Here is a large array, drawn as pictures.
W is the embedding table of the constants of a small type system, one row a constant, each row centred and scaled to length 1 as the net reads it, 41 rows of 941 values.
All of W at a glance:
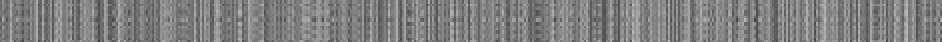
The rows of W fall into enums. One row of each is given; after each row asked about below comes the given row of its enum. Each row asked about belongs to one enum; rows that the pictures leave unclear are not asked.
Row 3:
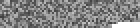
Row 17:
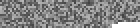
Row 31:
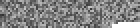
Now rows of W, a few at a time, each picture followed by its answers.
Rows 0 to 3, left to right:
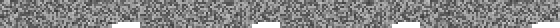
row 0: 3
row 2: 17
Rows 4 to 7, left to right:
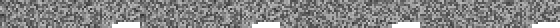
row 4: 31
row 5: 31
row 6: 3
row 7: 17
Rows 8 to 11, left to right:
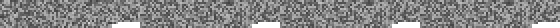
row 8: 3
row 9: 17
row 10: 17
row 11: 17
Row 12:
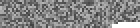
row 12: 17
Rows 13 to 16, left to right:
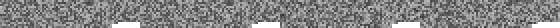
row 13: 17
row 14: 17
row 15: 31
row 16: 3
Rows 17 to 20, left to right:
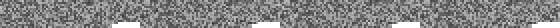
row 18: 3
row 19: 3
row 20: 3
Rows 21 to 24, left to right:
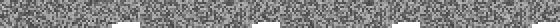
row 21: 3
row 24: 17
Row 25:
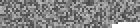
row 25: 17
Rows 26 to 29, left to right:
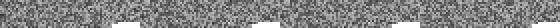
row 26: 31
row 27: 3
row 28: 3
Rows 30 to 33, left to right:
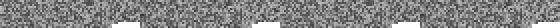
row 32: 17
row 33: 31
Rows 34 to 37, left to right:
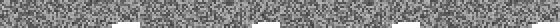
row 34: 3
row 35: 17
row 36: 17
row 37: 3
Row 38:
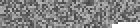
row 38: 17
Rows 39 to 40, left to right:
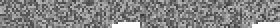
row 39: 17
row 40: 31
